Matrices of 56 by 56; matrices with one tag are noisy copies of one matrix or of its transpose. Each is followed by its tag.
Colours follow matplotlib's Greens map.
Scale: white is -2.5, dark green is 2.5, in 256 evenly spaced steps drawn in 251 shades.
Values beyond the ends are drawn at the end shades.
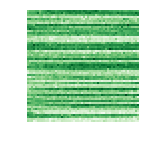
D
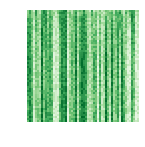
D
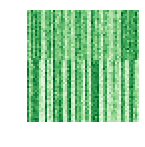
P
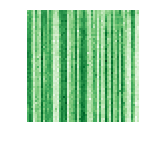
D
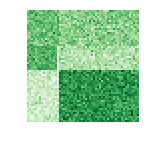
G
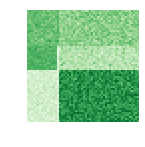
G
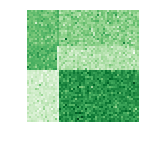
G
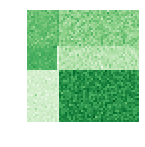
G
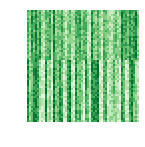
P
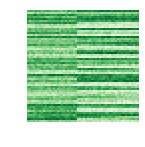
P
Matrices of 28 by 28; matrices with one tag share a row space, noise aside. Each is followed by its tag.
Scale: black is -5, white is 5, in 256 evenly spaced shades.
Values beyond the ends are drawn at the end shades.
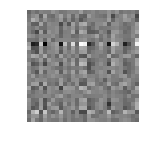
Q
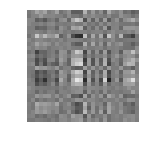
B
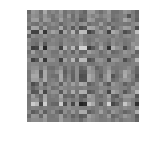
Q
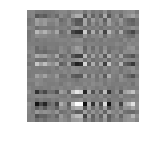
B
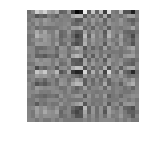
B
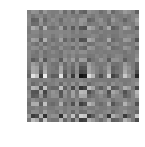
Q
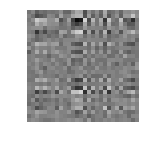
B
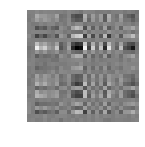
B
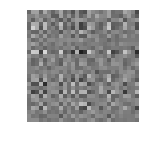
Q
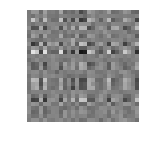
Q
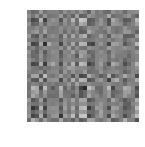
Q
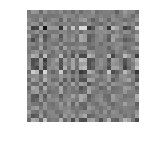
Q
